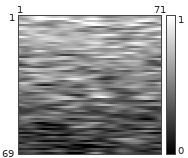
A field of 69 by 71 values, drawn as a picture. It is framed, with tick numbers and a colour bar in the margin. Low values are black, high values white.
There is an overall slope up to the top. On average the colour sits 50% of the way up the scale. The grain runs across in streaks.
